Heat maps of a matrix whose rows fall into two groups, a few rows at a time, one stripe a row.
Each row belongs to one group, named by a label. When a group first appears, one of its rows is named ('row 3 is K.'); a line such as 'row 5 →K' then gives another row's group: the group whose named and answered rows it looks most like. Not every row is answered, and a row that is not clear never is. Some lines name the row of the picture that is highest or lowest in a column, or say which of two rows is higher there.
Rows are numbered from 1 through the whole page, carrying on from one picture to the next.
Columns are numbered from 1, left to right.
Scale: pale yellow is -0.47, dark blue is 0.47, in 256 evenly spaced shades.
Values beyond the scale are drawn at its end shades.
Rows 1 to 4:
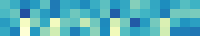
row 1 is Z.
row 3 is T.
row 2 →Z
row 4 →T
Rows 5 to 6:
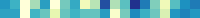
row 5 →T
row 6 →T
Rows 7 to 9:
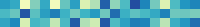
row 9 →T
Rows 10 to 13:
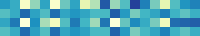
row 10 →T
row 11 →Z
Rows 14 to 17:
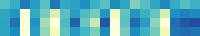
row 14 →Z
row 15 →T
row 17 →T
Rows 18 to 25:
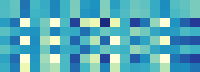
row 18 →Z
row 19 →Z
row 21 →Z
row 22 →T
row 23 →Z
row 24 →T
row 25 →T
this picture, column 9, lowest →20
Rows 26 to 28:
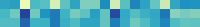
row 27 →Z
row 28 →Z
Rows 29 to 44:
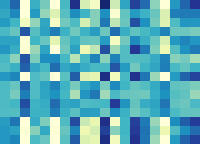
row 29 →T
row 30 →T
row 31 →T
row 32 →Z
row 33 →T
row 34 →T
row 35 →Z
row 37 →T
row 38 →Z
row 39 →Z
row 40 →Z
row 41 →Z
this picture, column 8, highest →29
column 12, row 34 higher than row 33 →Yes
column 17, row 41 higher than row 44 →Yes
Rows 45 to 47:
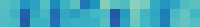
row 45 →Z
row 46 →Z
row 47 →Z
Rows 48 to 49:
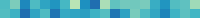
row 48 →Z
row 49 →Z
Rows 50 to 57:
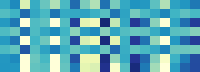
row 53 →Z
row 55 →Z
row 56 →T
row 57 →T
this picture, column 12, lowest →57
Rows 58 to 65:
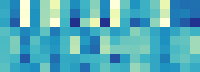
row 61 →Z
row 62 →Z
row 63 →Z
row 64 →Z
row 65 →Z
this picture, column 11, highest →60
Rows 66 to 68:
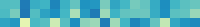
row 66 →Z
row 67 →Z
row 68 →T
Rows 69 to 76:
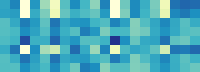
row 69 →T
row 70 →T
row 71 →Z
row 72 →Z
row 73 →Z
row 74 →T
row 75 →Z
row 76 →Z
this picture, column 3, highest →73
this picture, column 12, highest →73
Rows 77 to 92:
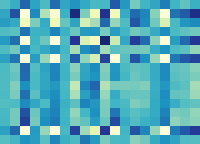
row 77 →Z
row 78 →T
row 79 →T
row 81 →T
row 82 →Z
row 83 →T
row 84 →Z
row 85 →Z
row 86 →Z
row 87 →Z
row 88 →Z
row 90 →Z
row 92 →Z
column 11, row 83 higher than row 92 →Yes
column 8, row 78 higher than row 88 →Yes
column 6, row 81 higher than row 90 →No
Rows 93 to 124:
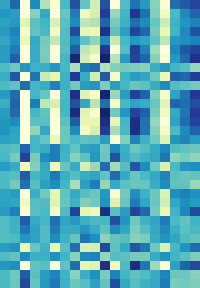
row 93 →T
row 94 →T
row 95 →T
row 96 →T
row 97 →T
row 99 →T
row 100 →Z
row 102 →Z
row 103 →T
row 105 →T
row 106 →T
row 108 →T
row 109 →Z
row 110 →Z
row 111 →T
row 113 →Z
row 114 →T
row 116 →T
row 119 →Z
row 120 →T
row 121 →Z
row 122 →T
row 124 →Z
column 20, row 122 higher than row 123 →Yes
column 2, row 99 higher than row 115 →Yes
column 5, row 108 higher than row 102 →No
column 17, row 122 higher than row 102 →No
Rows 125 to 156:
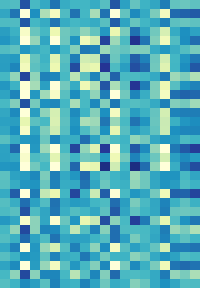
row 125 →Z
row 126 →T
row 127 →Z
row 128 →T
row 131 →T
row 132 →T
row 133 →Z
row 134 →T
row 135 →T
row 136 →Z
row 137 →T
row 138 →T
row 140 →Z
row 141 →T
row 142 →T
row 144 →Z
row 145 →Z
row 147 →Z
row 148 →Z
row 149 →T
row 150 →Z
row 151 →Z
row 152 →T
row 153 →Z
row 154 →T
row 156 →Z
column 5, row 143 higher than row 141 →Yes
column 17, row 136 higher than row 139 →Yes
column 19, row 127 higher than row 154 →No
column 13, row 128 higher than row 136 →No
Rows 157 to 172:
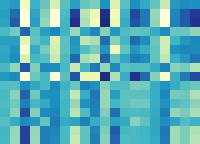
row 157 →T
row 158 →T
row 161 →T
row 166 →Z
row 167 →Z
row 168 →Z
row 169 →Z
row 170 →Z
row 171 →Z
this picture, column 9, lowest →165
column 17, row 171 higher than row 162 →Yes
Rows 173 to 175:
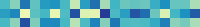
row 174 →T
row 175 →Z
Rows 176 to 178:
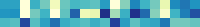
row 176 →T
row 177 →T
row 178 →Z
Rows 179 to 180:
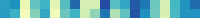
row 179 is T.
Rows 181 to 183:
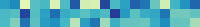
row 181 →T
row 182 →Z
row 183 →Z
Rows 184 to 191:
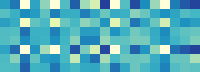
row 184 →T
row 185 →Z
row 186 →T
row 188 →Z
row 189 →T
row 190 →Z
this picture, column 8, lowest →190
